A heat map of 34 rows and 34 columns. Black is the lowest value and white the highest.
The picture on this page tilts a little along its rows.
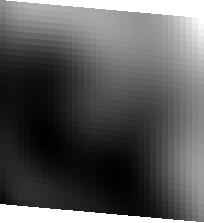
Ninth with the highest average: top right. Lone odd cells: none. Stripes: none. Grain: smooth. Slope: up to the top right. Average level on the scale: 30%.
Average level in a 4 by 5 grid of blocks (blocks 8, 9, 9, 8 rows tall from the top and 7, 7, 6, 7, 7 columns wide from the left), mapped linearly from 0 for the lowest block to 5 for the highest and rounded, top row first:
3 3 4 4 5
0 1 2 2 3
0 0 1 1 3
1 0 0 0 3
